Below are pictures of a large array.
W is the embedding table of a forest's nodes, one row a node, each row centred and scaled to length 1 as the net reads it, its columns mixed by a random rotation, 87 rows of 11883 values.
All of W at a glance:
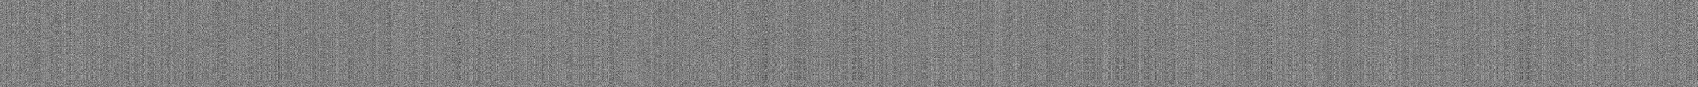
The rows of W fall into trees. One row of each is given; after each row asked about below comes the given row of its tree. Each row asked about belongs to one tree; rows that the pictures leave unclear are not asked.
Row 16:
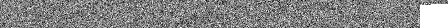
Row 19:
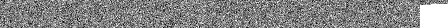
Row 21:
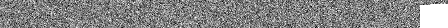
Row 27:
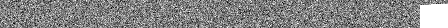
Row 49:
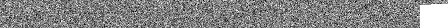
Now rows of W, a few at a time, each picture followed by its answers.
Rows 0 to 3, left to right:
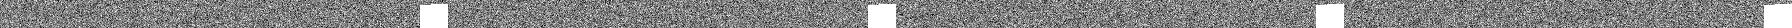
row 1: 16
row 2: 49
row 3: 27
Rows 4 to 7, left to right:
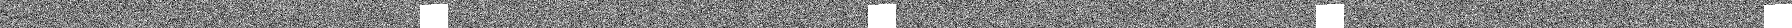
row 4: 49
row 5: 21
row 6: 27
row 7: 27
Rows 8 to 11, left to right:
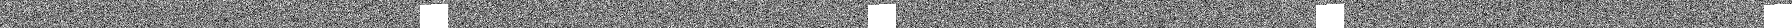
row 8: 49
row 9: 27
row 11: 19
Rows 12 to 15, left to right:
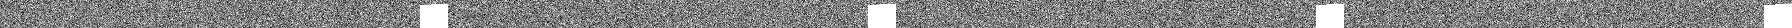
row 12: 27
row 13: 49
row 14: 21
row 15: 49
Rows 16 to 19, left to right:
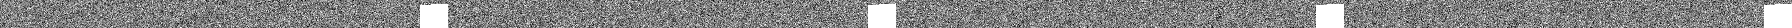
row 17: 49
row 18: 21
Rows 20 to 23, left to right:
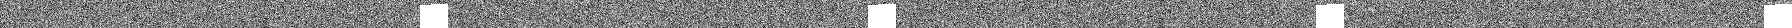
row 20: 16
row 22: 16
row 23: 49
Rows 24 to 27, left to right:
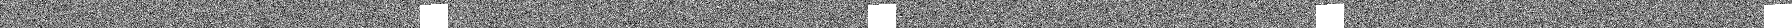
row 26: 49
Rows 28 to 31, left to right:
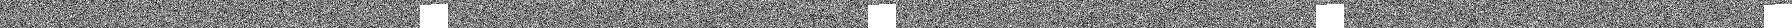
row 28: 27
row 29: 16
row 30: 16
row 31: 21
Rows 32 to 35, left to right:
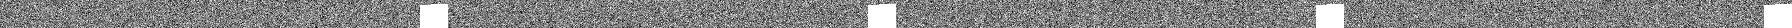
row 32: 21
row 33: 49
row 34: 19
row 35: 27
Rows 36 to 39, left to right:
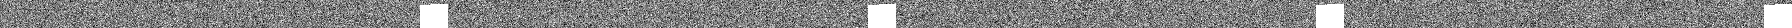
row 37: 27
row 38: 49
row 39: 16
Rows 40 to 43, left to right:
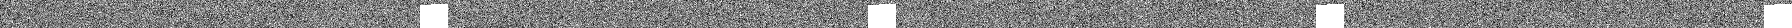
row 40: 16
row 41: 49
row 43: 19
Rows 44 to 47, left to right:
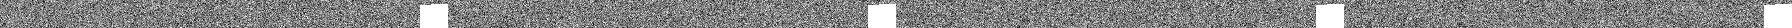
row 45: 49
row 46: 21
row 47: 27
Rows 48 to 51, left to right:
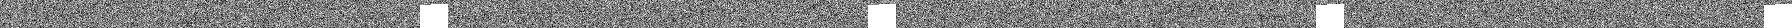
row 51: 27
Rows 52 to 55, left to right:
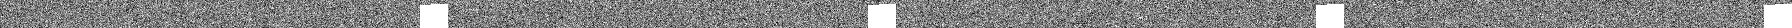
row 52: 16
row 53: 49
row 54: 16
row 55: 27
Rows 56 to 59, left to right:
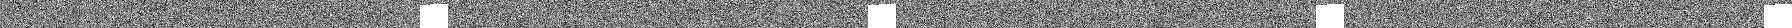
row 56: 19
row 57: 27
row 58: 16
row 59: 16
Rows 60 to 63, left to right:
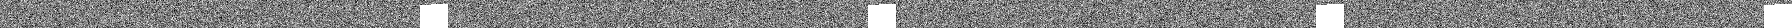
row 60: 27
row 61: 16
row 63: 16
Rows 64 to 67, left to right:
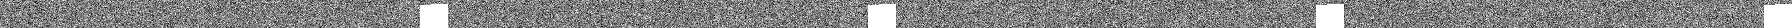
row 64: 19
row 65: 19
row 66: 16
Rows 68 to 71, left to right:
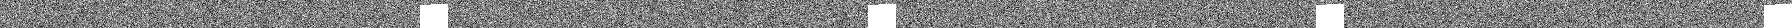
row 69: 21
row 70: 27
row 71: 49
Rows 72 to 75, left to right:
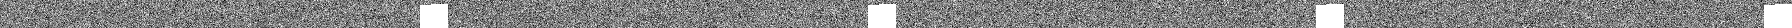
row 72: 16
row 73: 16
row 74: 19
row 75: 16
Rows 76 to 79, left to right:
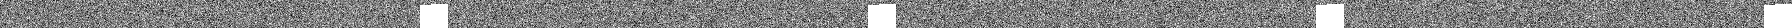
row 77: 16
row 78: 16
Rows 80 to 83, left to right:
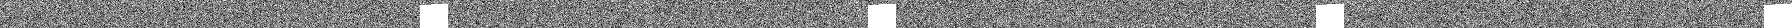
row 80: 49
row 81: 19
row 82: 27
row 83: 49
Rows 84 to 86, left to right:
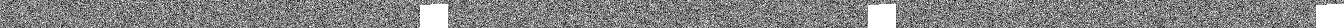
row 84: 21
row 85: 27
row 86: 16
